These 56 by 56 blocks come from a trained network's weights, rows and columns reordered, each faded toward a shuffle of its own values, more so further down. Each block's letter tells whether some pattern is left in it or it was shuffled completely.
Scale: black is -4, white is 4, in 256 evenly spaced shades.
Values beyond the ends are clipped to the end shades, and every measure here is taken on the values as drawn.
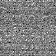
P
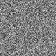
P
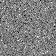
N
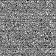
P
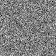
N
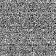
P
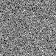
N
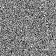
N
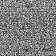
P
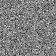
N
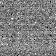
P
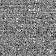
P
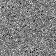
N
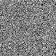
P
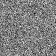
N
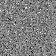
N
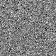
N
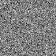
P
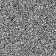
N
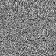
P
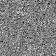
N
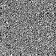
P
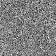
N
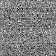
P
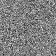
N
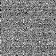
P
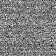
P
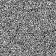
N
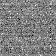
P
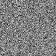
P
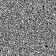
N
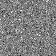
N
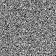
N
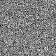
P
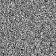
P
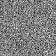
P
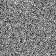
N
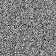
N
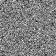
N
